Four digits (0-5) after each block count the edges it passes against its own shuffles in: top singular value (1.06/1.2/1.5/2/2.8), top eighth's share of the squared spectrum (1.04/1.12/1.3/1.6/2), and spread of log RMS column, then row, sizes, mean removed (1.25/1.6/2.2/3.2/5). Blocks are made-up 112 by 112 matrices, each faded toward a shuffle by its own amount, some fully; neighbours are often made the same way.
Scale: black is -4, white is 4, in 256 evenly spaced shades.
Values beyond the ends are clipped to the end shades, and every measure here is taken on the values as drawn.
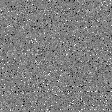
2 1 0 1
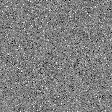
0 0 0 0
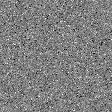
0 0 0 0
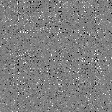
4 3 2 2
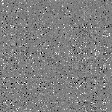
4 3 2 2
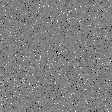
1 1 0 0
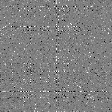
4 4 2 2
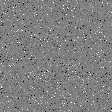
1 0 0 0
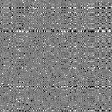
5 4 3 3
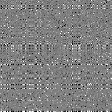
5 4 3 3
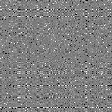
5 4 2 3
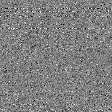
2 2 0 3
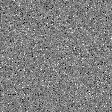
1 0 0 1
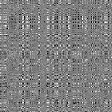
5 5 4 4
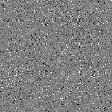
4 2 2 1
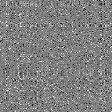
4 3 2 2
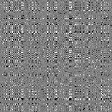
5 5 4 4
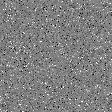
2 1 0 0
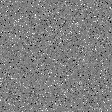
0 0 0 0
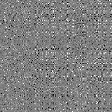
5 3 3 3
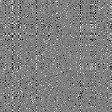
5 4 3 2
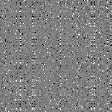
5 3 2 2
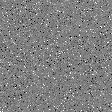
0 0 0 0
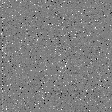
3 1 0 0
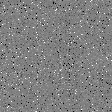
3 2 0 0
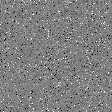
3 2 0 0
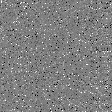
3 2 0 0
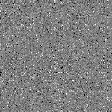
4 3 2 1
